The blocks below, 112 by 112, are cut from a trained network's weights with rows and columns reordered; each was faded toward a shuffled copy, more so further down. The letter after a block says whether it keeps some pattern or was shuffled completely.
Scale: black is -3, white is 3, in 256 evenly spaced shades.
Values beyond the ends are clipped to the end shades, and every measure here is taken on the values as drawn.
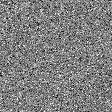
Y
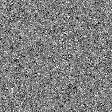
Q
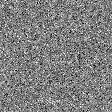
Y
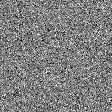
Q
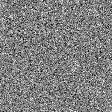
Q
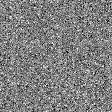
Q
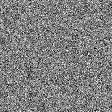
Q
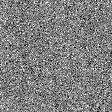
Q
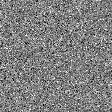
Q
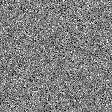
Y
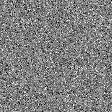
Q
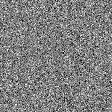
Q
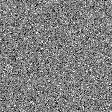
Y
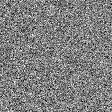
Y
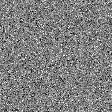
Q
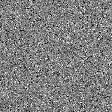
Q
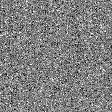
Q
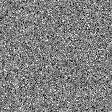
Q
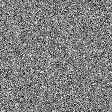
Y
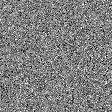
Y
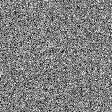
Q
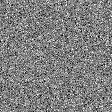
Y
